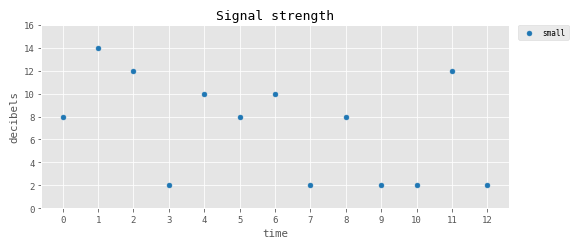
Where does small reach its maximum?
1
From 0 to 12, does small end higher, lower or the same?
lower
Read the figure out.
Title: Signal strength
x-axis: time, ticks 0 1 2 3 4 5 6 7 8 9 10 11 12
y-axis: decibels, ticks 0 2 4 6 8 10 12 14 16
Legend: small
Values:
small: 8 14 12 2 10 8 10 2 8 2 2 12 2
